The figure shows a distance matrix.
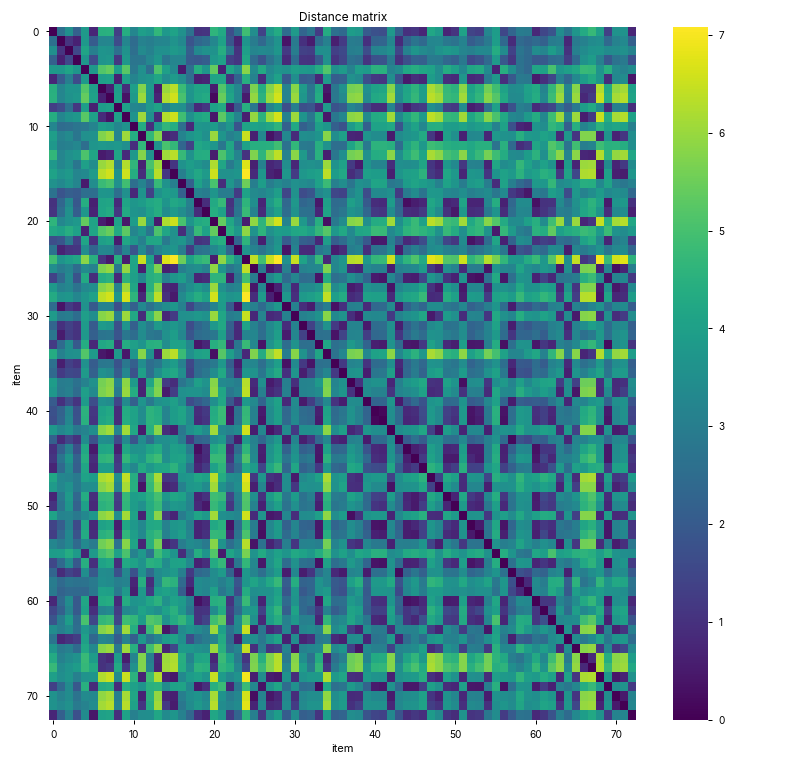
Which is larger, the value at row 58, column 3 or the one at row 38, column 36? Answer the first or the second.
the second
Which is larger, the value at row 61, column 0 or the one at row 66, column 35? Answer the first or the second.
the second
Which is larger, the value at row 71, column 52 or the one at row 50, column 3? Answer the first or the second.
the first
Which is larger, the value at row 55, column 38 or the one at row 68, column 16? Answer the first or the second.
the first
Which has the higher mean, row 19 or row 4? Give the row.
4
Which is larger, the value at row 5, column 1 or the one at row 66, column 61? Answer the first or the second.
the second
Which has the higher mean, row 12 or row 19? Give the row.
12
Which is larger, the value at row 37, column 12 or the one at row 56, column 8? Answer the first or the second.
the first
